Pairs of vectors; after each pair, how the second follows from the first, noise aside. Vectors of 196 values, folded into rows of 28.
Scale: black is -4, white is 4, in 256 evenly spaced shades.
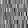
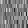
copied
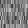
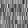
reversed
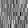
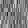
reversed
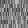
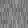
shrunk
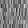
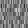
sign-scrambled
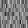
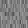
shrunk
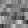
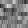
reversed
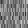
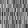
reversed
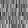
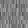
shrunk
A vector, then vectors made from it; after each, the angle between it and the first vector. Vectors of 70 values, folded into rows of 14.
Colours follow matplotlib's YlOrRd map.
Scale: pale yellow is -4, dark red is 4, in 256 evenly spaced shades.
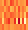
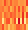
nearly parallel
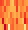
partly opposed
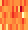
orthogonal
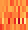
nearly parallel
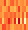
nearly parallel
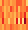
nearly opposite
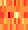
orthogonal
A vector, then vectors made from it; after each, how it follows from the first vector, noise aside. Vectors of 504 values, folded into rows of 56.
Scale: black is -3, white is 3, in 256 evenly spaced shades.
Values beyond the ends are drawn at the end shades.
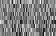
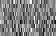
copied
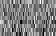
copied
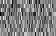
reversed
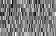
reversed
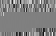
partly zeroed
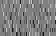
partly zeroed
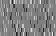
partly zeroed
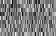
reversed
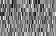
reversed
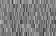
shrunk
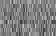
shrunk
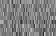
shrunk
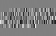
partly zeroed
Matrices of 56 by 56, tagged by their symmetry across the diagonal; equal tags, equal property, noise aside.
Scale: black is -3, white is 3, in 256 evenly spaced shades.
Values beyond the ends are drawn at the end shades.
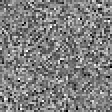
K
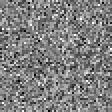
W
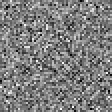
K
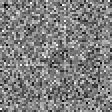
K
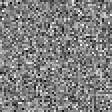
W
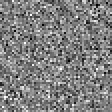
W
